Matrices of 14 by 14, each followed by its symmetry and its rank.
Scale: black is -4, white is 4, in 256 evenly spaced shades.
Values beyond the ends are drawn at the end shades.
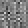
neither, rank three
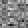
neither, rank three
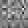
neither, rank three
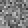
neither, full rank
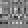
neither, rank two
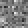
neither, rank three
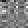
neither, rank two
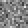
neither, full rank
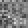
neither, rank three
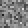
neither, full rank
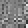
neither, rank three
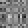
neither, rank two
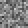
neither, full rank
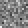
neither, full rank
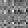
neither, rank two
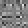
neither, rank three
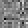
neither, rank three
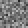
neither, full rank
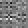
neither, rank two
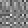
neither, rank two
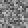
neither, full rank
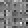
neither, rank three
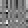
neither, rank two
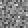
neither, full rank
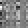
neither, rank two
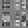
neither, rank two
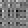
neither, rank two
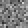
neither, full rank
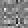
neither, rank three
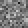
neither, full rank
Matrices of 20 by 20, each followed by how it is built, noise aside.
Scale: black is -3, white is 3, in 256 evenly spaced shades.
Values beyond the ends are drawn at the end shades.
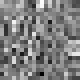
low rank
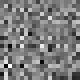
low rank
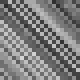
Toeplitz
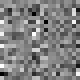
low rank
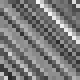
Toeplitz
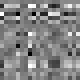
low rank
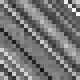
Toeplitz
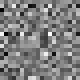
low rank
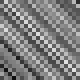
Toeplitz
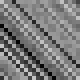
Toeplitz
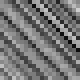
Toeplitz
